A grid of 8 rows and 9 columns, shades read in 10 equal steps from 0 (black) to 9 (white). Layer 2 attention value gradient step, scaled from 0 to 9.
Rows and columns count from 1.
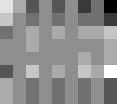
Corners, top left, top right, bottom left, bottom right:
8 0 6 3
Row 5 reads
5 5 5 5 5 5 6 5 6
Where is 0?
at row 1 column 9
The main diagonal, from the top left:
8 5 6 5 5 5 4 5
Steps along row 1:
down down up down up down up down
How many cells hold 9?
1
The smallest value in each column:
3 5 3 5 3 5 2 4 0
